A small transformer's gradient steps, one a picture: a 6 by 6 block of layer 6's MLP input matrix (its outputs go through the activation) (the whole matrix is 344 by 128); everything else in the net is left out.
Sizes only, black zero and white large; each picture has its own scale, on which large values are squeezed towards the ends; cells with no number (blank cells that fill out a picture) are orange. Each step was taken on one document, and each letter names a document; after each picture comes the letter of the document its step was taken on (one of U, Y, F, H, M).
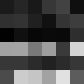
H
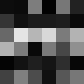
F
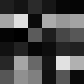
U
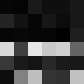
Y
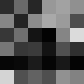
F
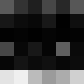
H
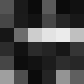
F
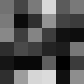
F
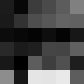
Y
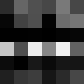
U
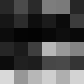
H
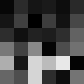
Y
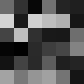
F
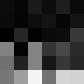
Y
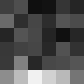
H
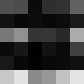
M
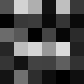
U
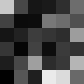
Y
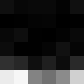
H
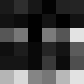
M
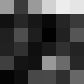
U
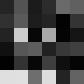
F
